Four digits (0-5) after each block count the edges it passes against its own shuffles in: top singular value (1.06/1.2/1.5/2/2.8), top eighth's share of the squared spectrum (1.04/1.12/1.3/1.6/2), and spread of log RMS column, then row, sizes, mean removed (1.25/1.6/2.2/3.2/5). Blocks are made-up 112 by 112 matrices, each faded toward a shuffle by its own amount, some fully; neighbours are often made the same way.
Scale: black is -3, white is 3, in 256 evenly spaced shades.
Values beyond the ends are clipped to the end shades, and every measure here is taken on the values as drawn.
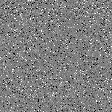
3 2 0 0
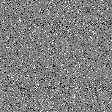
0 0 0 1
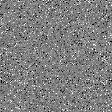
3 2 1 1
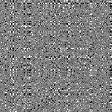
5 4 3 3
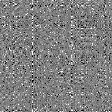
4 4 3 2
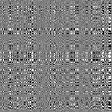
5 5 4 4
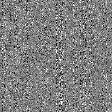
1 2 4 0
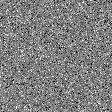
0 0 0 0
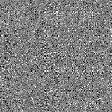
4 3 2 2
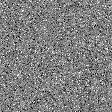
2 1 0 0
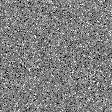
1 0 0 0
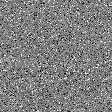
0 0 0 0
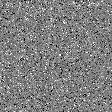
1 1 0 0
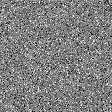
2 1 0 0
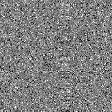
4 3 1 1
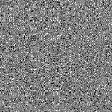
4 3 2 2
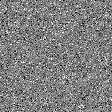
3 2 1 1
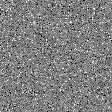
0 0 0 0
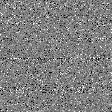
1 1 0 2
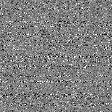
1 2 0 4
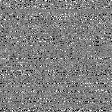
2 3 0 4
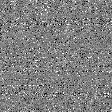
1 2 0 3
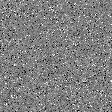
0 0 0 0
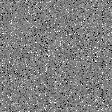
1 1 2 0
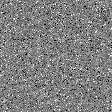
0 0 0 1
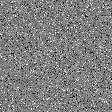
0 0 0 0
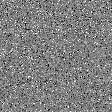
0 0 0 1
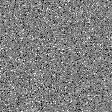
0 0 0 0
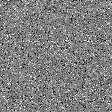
0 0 0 1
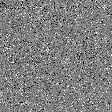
0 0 0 1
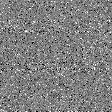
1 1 0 2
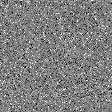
0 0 0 1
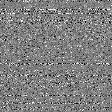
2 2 0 4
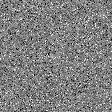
1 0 0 0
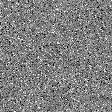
1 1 0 0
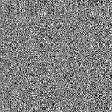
4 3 2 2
